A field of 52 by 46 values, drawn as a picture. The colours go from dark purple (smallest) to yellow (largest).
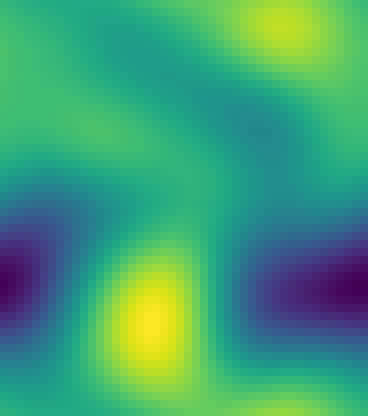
Stripes: none. Ninth with the highest average: bottom middle. Grain: smooth. Lone odd cells: none.
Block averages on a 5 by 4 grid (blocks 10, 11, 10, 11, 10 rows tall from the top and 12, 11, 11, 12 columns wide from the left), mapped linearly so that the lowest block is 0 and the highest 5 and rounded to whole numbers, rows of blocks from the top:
4345
4433
2332
1530
3543
